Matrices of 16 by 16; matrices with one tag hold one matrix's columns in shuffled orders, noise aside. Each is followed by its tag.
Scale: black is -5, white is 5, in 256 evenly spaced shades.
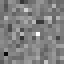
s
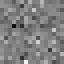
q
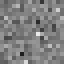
s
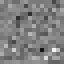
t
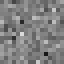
s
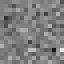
t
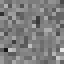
t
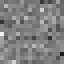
s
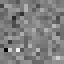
t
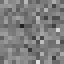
q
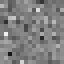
s
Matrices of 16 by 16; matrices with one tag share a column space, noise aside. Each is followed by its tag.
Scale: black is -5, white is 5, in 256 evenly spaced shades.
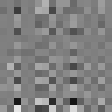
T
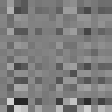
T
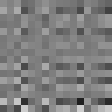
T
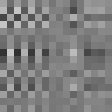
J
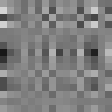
J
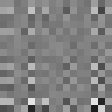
T
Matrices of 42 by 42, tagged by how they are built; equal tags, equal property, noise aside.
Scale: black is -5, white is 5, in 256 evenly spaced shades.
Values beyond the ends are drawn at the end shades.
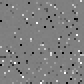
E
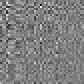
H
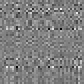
H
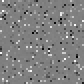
E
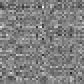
H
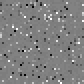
E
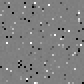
E
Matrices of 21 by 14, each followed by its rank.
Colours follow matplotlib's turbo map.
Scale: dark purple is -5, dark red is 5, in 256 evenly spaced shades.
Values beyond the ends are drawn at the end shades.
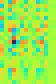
two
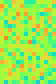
full rank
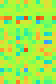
three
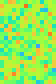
full rank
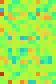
three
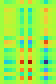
one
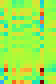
two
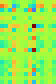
two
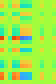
one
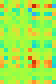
two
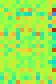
three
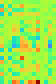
three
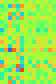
three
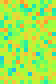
full rank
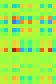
one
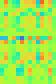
two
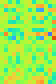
three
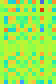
two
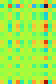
one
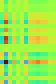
one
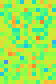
full rank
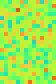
full rank
